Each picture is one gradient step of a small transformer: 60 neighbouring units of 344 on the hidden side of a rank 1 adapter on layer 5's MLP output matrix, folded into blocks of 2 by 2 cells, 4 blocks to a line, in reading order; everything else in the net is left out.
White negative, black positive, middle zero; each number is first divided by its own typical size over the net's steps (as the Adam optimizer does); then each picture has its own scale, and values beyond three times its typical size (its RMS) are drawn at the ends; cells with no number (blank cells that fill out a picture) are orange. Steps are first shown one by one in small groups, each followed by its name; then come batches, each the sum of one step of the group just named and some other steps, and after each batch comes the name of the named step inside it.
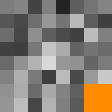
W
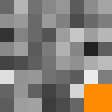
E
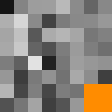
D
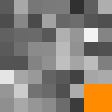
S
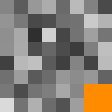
S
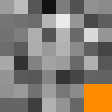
S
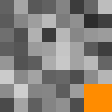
S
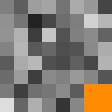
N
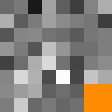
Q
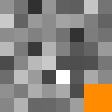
Q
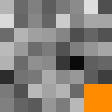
Q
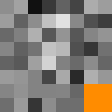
Q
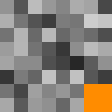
N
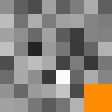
Q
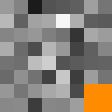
Q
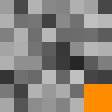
N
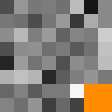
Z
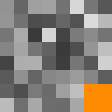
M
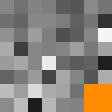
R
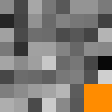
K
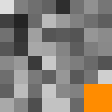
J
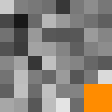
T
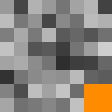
R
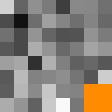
T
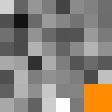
T
